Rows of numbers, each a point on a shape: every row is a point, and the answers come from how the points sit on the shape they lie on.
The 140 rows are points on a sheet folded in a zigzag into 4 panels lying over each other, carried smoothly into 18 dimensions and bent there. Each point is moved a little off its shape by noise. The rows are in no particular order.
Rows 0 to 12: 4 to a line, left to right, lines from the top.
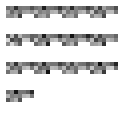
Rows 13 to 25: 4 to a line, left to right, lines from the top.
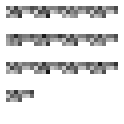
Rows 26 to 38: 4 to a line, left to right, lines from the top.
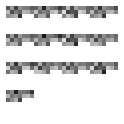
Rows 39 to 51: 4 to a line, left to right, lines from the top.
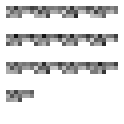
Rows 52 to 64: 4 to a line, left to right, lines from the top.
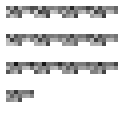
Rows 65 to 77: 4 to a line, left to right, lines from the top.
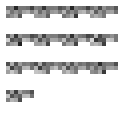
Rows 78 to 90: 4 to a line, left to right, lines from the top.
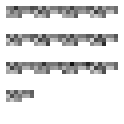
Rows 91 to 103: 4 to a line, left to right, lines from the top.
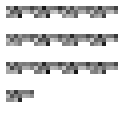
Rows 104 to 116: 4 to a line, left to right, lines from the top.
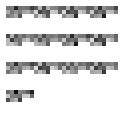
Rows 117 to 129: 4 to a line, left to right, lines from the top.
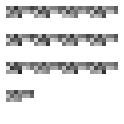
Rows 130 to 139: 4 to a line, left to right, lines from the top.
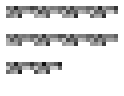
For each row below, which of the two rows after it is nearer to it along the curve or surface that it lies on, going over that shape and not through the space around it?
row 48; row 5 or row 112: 5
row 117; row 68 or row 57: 57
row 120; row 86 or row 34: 34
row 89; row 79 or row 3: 3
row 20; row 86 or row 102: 86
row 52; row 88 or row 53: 53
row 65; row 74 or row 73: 73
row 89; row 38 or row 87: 38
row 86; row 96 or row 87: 87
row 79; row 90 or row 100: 90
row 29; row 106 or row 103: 103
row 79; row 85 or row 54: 54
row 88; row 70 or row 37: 70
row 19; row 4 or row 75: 4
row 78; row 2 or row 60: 2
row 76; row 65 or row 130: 65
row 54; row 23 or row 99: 23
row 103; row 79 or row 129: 79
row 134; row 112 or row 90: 90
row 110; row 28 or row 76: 28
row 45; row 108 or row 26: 26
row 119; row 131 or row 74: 74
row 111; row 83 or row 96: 96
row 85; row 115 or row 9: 9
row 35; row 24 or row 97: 97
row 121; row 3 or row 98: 98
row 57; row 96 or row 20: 20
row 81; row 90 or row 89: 90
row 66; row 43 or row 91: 43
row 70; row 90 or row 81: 81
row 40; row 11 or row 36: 36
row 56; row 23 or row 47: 47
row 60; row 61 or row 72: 61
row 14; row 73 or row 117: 117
